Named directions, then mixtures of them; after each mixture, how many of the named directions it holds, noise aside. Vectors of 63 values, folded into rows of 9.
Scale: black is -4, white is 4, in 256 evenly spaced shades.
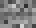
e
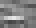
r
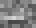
two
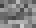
two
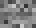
one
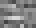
two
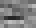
one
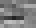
one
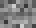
one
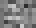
two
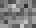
one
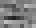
two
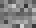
one
